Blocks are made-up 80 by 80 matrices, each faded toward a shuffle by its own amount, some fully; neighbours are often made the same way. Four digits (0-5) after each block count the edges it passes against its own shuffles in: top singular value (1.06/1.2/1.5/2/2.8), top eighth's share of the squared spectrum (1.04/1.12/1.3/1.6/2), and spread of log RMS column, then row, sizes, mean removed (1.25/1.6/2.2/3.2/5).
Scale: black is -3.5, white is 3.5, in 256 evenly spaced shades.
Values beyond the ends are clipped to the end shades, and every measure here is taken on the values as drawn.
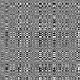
5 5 4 4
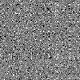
4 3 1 2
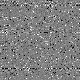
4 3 0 2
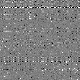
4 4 0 3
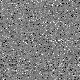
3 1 0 1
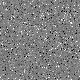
0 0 0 0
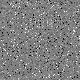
2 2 0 0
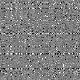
4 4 1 3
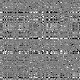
5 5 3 3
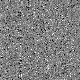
2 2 1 0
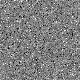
0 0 0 0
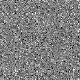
3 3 2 1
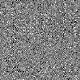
3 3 2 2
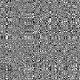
4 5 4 3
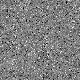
2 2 1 0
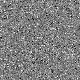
2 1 0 0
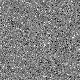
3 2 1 0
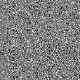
3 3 2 1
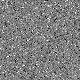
0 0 0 0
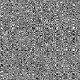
4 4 3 2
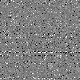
4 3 1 2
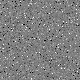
0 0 0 0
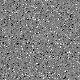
2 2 0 1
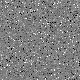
0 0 0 0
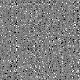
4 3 2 1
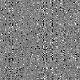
4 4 3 2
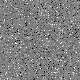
2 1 0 0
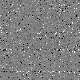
3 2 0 1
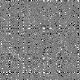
4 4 3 3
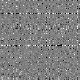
4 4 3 3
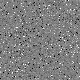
1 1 0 0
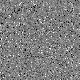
3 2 1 0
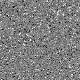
3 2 0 0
